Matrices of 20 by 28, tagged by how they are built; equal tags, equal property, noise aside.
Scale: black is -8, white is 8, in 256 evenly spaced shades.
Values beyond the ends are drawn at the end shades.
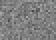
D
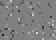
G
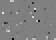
G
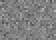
D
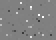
G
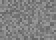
D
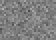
D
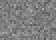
D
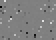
G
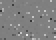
G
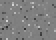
G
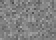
D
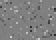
G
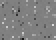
G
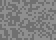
D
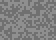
D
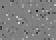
G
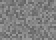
D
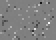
G
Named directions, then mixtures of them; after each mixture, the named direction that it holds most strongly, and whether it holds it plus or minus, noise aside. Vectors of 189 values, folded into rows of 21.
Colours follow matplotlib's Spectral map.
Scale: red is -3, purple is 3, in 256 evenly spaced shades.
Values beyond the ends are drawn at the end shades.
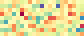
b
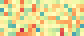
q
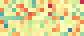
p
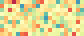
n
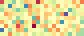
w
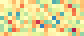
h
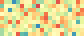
n, minus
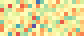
w, minus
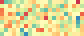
q, minus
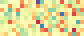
h, plus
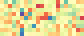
b, minus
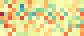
p, minus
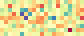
b, minus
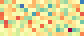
p, minus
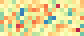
b, minus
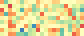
q, minus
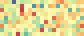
n, minus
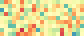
q, plus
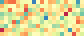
n, plus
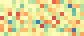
h, minus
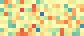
q, plus
